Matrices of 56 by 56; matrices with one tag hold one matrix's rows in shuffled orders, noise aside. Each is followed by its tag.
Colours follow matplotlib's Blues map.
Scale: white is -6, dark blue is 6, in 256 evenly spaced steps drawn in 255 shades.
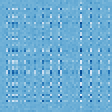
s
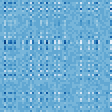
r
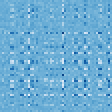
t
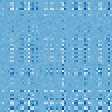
t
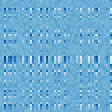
r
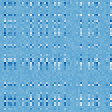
r
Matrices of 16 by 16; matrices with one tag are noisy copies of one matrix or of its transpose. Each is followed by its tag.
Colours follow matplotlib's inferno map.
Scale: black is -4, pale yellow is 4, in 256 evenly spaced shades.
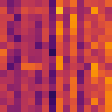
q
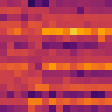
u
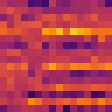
u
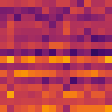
q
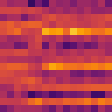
u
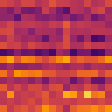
q
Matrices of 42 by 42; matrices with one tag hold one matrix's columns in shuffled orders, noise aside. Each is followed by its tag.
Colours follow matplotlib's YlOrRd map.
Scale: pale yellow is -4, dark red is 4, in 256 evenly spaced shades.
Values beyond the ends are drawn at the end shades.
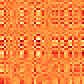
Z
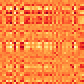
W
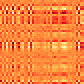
W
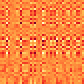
Z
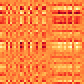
W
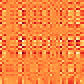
Z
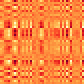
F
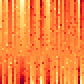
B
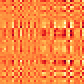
F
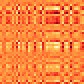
W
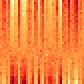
B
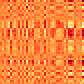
F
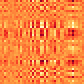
F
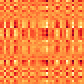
F
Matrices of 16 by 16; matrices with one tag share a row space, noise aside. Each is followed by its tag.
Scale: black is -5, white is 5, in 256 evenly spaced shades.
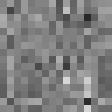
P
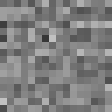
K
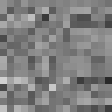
K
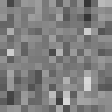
P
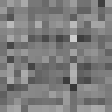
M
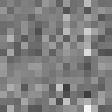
P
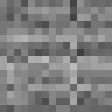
M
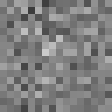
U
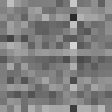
M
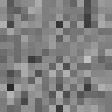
P
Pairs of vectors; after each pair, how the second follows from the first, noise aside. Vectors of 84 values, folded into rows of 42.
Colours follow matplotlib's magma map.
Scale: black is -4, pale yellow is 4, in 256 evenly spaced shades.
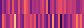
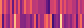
sign-scrambled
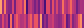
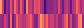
sign-scrambled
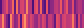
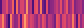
copied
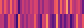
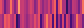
sign-scrambled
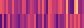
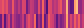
copied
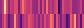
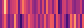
copied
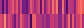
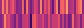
sign-scrambled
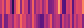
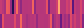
partly zeroed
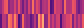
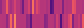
partly zeroed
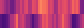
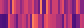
sign-scrambled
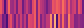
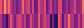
sign-scrambled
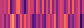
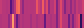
partly zeroed
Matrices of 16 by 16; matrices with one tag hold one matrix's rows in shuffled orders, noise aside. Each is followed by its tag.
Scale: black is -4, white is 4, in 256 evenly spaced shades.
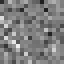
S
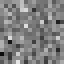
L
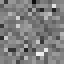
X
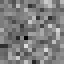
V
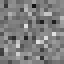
X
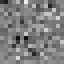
V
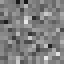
V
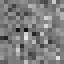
V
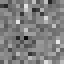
V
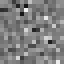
V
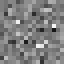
X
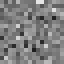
X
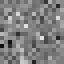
L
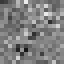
V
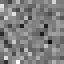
S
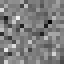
S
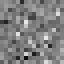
V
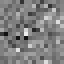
V
